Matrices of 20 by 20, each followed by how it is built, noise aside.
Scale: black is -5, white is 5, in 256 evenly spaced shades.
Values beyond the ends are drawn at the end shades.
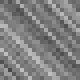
Toeplitz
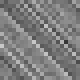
Toeplitz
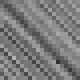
Toeplitz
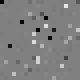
sparse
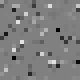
sparse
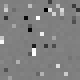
sparse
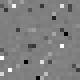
sparse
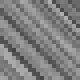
Toeplitz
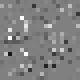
sparse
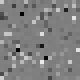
sparse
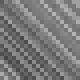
Toeplitz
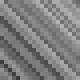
Toeplitz
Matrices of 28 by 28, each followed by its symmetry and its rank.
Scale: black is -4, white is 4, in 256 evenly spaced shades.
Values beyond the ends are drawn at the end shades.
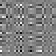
neither, rank two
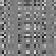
neither, rank two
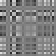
symmetric, rank one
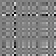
symmetric, rank one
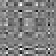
neither, rank two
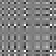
symmetric, rank one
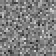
antisymmetric, full rank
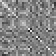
symmetric, rank five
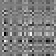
neither, rank two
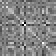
symmetric, rank five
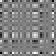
symmetric, rank one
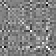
symmetric, rank five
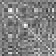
symmetric, rank five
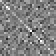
symmetric, rank five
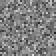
antisymmetric, full rank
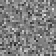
antisymmetric, full rank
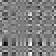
neither, rank two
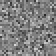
antisymmetric, full rank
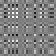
symmetric, rank one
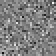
antisymmetric, full rank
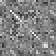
symmetric, rank five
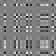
symmetric, rank one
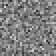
antisymmetric, full rank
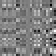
neither, rank two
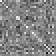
symmetric, rank five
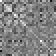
symmetric, rank five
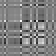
symmetric, rank one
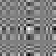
symmetric, rank one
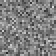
antisymmetric, full rank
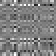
neither, rank two
